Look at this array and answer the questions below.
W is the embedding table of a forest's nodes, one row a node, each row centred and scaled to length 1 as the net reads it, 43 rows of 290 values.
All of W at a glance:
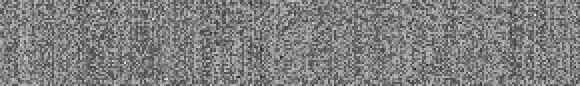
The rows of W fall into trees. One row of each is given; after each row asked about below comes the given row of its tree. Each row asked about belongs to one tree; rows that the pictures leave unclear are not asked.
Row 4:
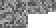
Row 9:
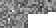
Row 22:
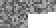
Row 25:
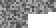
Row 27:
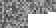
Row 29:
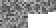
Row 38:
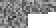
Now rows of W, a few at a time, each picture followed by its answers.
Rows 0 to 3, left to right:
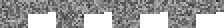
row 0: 29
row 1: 27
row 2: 22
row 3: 9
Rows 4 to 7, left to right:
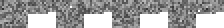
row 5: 38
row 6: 38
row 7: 22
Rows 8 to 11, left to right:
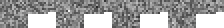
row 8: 29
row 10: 27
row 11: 38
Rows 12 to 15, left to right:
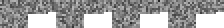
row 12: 4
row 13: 22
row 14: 22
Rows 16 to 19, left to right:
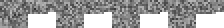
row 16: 38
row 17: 29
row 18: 4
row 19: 29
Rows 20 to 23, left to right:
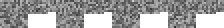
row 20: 22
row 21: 9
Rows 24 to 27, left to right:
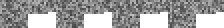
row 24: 25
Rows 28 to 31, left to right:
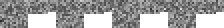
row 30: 25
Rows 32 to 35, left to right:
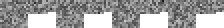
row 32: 22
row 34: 25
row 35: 29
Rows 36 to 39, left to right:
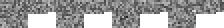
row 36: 22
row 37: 29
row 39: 4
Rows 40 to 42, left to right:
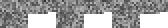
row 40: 27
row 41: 27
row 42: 29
